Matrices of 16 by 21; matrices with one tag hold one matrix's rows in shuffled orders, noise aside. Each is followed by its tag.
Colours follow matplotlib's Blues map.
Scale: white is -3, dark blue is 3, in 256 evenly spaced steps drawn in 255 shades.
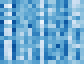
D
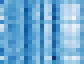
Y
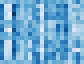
D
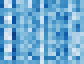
D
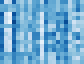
D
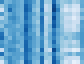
Y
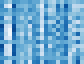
D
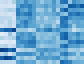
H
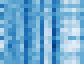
Y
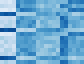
H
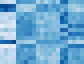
H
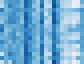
Y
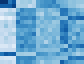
H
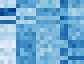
H
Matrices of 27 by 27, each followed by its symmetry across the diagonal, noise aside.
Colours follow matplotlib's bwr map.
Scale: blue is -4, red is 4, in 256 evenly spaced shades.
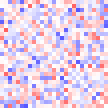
symmetric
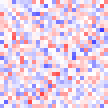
antisymmetric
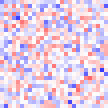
symmetric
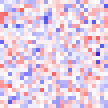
neither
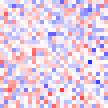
antisymmetric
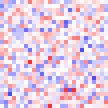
neither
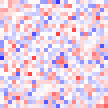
symmetric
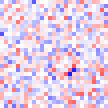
symmetric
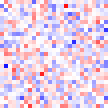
antisymmetric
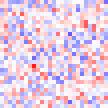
neither
